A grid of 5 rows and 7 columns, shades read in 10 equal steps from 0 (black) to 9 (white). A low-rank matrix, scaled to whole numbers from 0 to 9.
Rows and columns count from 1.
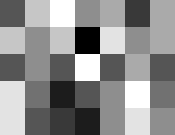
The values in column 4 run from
0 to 9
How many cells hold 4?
2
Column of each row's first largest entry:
3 5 4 6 1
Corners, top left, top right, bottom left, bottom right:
3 6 8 5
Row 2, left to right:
7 5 7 0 8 5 6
